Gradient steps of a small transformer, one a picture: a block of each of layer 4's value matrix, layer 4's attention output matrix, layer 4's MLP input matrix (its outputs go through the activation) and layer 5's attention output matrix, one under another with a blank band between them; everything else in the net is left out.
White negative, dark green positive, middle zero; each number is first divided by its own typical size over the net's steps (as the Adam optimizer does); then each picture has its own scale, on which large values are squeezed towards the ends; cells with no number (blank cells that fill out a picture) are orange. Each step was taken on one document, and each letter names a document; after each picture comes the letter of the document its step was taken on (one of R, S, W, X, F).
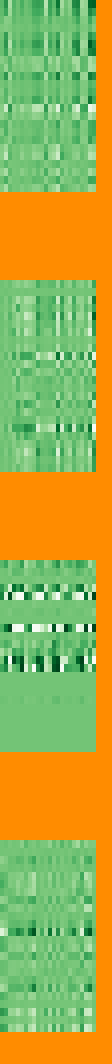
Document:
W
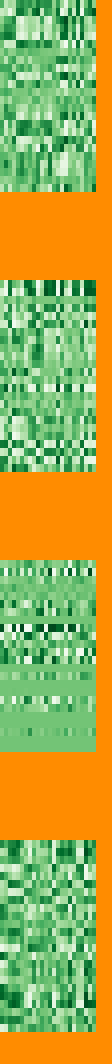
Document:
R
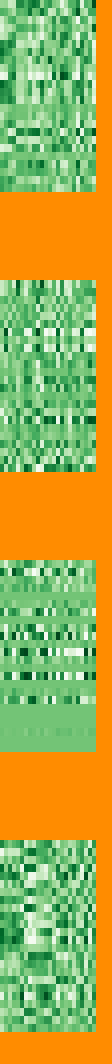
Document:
R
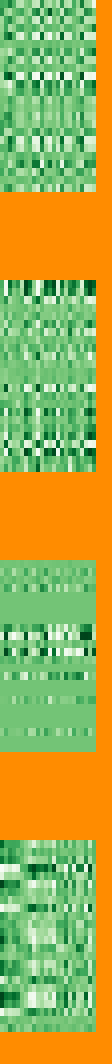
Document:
R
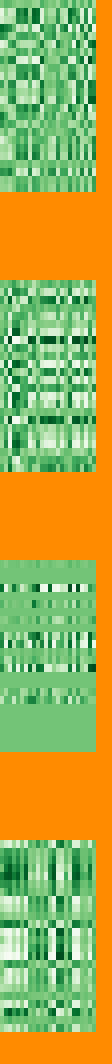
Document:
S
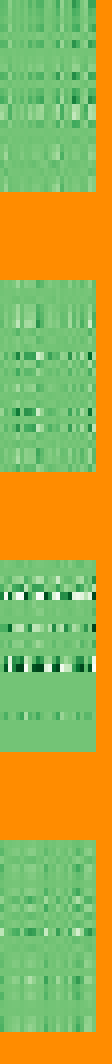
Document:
W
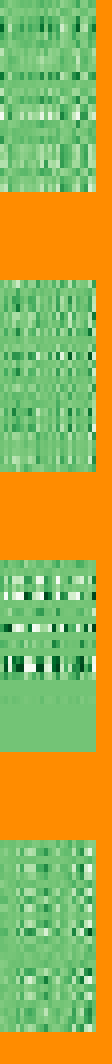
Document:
W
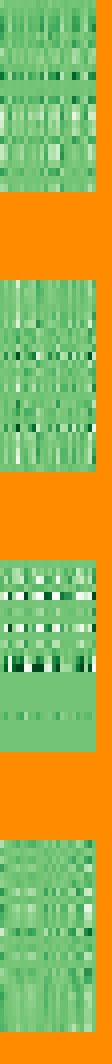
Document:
W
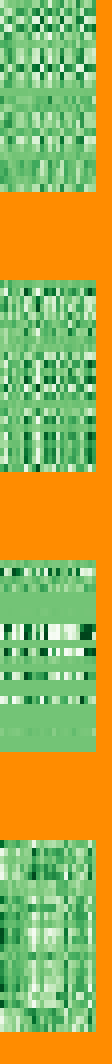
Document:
R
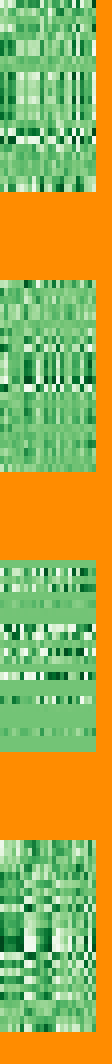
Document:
R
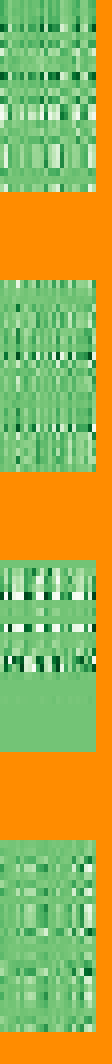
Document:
W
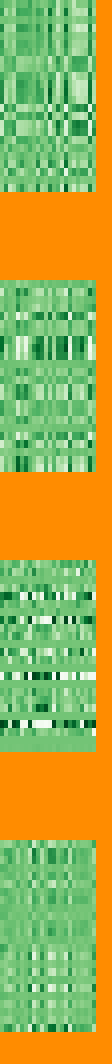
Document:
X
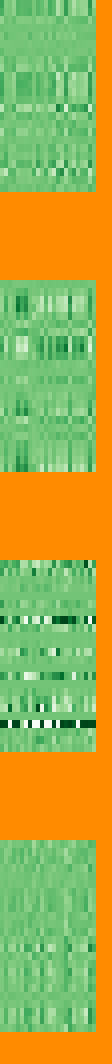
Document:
X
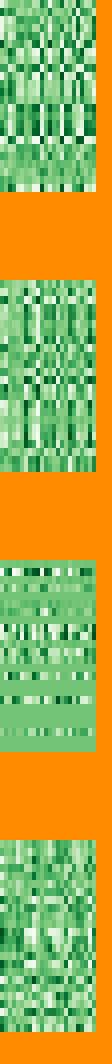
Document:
R
